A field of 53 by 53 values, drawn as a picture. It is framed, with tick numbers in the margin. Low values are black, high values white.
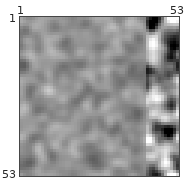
Slope: none. Stripes: none. Ninth with the lowest average: top right. Grain: blotchy. Seam: vertical, 80% of the way across, the left part calmer.
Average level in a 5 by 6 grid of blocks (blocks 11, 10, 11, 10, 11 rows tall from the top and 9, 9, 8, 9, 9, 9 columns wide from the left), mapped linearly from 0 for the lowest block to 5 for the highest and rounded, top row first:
333431
333310
343334
343331
332335
